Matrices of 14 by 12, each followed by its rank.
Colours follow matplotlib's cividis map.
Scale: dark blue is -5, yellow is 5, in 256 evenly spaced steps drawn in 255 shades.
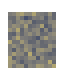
full rank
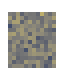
full rank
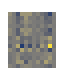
two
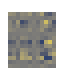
two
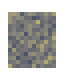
full rank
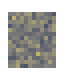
full rank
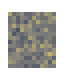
full rank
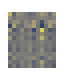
two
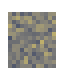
full rank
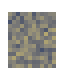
full rank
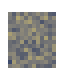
full rank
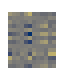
two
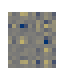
two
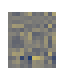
two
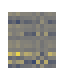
two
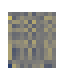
two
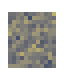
full rank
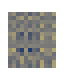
two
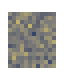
full rank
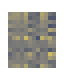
two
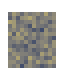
full rank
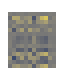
two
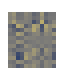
two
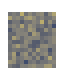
full rank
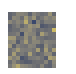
full rank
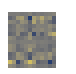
two
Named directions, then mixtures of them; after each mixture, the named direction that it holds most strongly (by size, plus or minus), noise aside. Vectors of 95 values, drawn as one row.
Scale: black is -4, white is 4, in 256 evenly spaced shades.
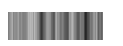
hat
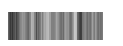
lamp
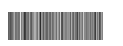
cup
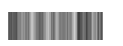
lamp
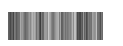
lamp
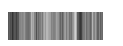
lamp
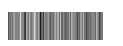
cup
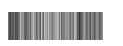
lamp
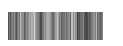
hat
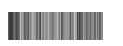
lamp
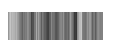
lamp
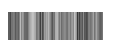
lamp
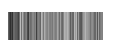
lamp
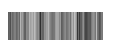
hat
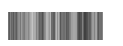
hat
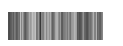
lamp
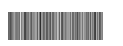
cup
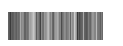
lamp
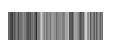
hat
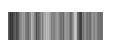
lamp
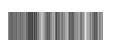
hat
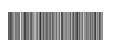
cup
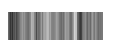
lamp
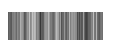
hat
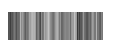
lamp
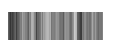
lamp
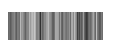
hat
